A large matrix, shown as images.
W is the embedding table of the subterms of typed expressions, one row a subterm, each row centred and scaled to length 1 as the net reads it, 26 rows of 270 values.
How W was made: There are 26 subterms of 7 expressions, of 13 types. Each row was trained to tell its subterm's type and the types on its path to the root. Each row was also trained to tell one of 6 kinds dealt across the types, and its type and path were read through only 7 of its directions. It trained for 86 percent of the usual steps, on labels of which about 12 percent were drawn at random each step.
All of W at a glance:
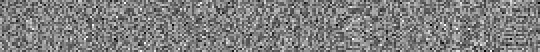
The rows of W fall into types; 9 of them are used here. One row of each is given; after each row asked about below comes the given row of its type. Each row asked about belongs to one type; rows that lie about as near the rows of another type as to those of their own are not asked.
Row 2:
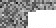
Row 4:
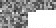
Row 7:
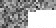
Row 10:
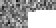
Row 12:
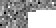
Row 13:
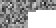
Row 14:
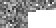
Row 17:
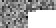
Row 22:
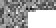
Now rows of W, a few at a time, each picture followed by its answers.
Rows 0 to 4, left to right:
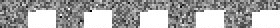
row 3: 13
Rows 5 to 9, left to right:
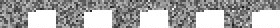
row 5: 4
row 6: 2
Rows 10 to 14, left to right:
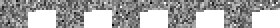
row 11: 17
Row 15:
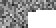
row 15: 22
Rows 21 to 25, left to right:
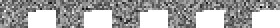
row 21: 22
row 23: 13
